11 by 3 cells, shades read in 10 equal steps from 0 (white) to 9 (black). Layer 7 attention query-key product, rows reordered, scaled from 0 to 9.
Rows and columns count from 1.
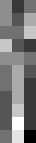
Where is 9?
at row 11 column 3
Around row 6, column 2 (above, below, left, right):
4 3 5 6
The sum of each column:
52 40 65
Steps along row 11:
down up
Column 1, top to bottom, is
4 4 5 2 4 5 5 6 6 6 5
